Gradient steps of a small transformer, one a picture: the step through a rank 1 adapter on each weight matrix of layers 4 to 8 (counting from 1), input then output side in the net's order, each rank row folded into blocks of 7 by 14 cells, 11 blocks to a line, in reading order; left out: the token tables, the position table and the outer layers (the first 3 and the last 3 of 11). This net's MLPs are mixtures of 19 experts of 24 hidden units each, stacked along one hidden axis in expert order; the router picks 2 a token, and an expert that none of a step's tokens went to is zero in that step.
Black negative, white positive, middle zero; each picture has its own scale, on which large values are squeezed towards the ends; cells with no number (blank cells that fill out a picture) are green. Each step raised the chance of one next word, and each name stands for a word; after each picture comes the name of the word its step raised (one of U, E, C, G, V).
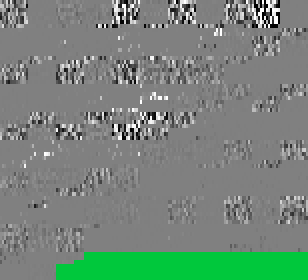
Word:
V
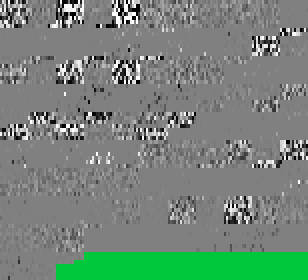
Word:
V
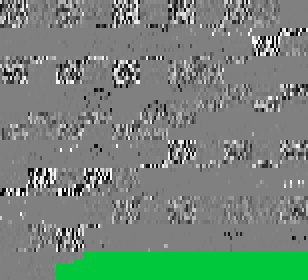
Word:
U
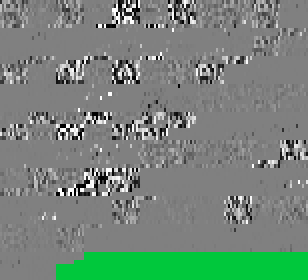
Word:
V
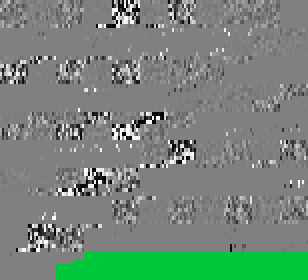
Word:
V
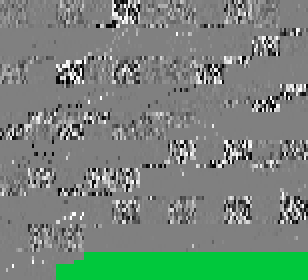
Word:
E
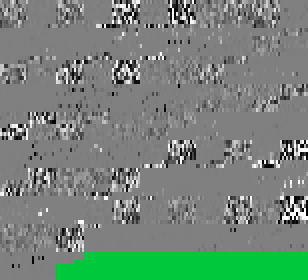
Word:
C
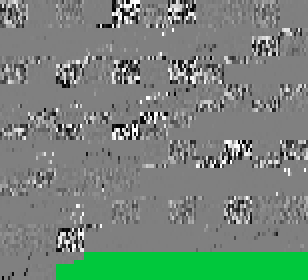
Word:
V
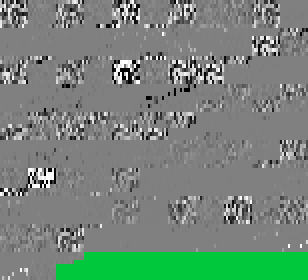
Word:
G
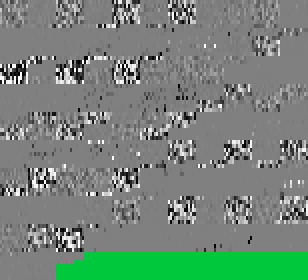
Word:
U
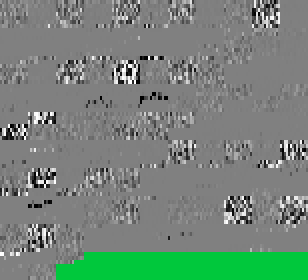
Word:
G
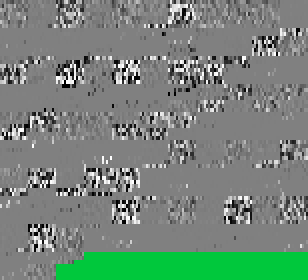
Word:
U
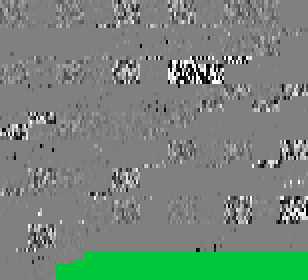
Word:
C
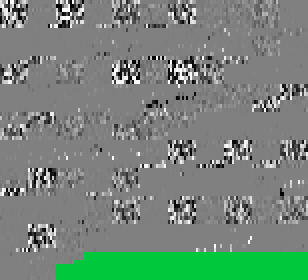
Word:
G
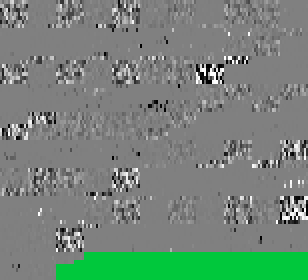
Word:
C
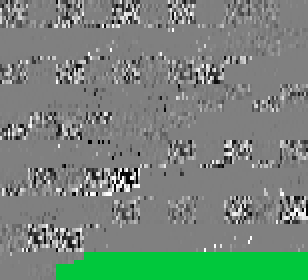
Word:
E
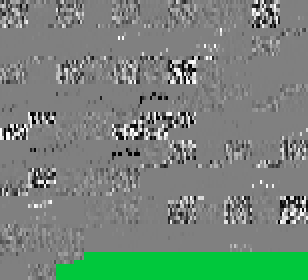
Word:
C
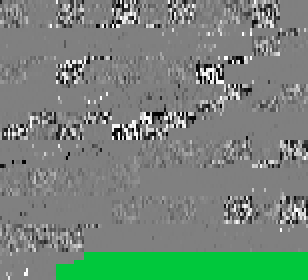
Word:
E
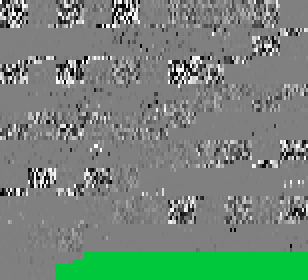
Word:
U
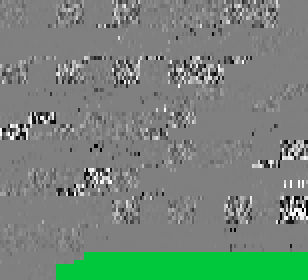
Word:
C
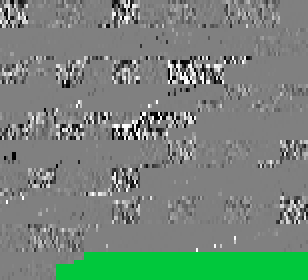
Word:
E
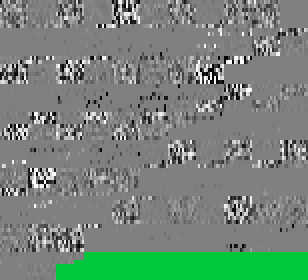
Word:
U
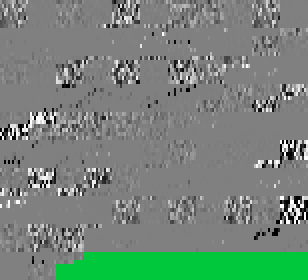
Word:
C
